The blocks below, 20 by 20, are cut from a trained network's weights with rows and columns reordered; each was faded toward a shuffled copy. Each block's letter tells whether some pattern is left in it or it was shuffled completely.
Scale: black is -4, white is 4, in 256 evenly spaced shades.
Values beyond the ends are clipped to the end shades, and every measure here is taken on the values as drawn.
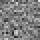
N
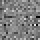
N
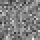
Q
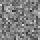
Q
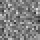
Q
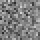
Q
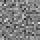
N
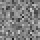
N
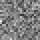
Q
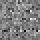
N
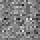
N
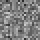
N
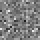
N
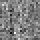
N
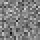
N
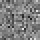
N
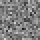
Q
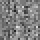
N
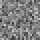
Q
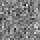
N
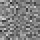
N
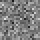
Q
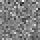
Q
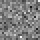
Q
